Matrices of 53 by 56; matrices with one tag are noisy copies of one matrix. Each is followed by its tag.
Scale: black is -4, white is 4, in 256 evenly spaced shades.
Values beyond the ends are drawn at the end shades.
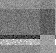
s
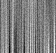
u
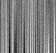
u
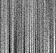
u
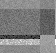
s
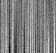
u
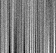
u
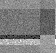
s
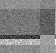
s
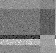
s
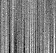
u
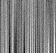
u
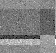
s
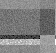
s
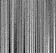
u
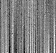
u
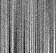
u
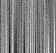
u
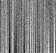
u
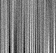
u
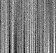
u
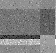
s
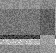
s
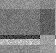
s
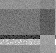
s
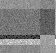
s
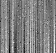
u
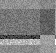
s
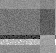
s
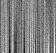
u
